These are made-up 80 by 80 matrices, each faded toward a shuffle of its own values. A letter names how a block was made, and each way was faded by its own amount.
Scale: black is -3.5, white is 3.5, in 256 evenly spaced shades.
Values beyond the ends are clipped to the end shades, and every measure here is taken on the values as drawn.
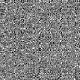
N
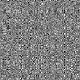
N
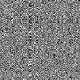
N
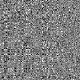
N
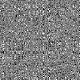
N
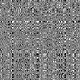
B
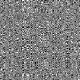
N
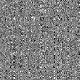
N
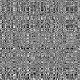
B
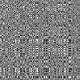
B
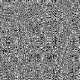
N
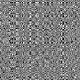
B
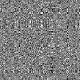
N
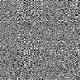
N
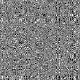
N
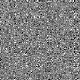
N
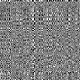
B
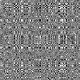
B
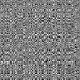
B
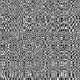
B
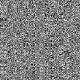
N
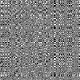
B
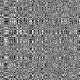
B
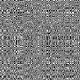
B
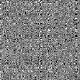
N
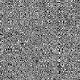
N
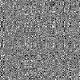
N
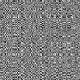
B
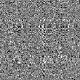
N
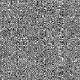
N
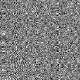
N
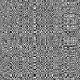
B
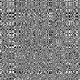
B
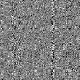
N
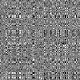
B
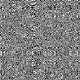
N
